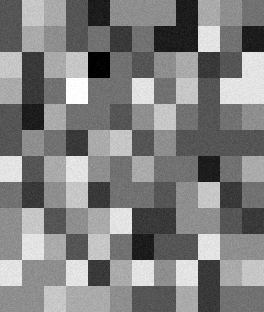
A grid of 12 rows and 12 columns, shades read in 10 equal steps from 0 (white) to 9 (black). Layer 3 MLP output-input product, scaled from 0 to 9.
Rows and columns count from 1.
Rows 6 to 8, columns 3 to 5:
5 7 3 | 3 1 4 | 4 2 7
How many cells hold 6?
25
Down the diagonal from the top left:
6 3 3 0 5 2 3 6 4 1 3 5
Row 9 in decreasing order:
7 7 7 6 6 4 4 4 4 3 2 1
